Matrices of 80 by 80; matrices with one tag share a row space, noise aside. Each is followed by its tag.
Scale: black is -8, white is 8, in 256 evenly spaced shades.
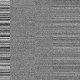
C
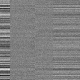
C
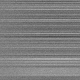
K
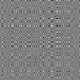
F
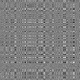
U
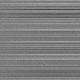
K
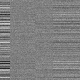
C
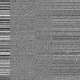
C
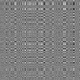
U
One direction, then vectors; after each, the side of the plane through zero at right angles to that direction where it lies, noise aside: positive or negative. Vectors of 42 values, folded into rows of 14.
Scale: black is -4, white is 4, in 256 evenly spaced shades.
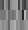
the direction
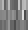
negative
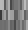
negative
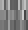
negative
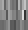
negative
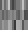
negative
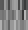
positive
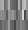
negative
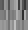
positive
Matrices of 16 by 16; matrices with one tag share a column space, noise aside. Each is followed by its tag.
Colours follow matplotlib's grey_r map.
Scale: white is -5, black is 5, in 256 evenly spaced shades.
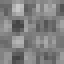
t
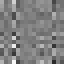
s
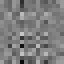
s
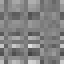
s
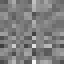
s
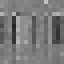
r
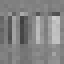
r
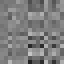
s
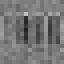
r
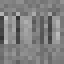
r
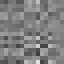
s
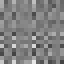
s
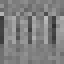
r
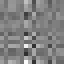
s
